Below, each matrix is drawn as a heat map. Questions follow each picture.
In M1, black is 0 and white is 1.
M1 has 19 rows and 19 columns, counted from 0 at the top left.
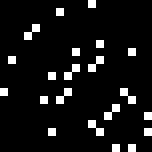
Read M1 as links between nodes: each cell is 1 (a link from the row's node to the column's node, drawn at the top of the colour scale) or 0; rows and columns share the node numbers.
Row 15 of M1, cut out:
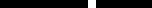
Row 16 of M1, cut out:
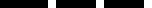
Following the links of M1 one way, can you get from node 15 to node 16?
yes
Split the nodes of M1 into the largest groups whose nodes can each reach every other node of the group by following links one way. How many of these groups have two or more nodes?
2
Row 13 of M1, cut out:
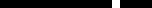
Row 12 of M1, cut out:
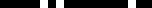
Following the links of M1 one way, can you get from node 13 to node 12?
yes
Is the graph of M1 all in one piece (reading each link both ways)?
no
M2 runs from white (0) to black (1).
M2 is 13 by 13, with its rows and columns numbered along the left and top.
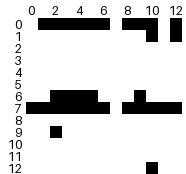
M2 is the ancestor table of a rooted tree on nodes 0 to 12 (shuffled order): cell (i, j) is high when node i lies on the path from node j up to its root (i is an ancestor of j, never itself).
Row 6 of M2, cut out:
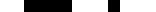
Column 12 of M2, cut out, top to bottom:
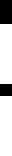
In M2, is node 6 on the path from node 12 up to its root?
no
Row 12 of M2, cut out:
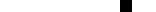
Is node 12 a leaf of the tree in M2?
no
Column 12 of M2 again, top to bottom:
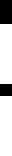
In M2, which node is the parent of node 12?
1
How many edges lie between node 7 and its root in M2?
0
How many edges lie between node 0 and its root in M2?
1
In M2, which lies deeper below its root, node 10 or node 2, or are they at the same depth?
the same depth
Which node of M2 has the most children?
6
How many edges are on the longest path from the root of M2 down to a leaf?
4
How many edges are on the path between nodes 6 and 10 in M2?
4
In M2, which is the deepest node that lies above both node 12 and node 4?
0
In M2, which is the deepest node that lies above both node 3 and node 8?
0
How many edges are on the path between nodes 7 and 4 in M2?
3
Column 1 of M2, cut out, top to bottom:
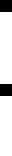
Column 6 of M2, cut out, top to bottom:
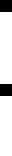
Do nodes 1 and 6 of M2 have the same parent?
yes
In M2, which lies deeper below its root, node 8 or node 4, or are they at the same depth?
node 4
